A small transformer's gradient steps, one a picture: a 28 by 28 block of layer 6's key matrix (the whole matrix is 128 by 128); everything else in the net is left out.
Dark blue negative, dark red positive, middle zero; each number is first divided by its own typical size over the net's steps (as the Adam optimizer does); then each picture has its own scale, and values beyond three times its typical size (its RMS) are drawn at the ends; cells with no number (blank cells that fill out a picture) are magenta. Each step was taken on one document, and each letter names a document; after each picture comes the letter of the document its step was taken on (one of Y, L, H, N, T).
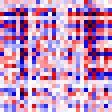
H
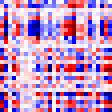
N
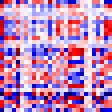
N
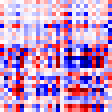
H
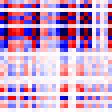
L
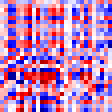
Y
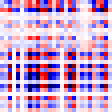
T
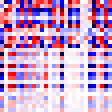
T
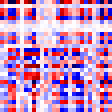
Y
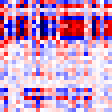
N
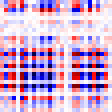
T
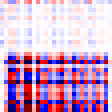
Y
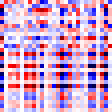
T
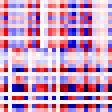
L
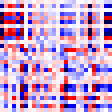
L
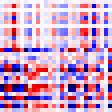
L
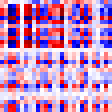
Y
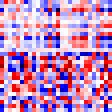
H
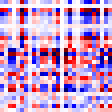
H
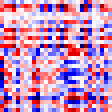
N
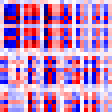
Y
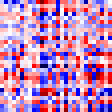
H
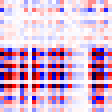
T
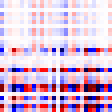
L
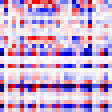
T
